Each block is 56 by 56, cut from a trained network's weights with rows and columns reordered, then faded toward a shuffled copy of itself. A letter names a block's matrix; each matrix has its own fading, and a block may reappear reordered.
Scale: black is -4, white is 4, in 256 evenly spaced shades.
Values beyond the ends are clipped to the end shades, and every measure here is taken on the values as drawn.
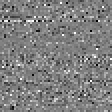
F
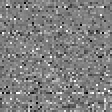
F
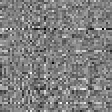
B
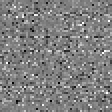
F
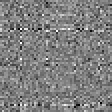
B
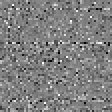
F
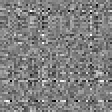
B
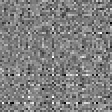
B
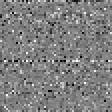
F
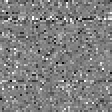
F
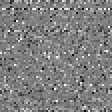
F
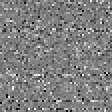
F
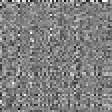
B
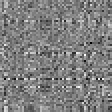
B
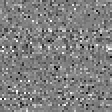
F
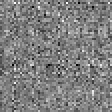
B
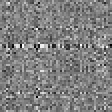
B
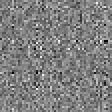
B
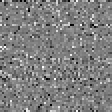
F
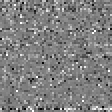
F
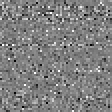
F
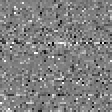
F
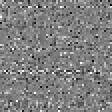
F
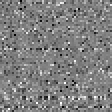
F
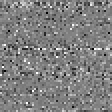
F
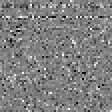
F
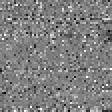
F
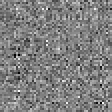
B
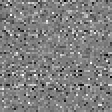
F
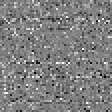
F
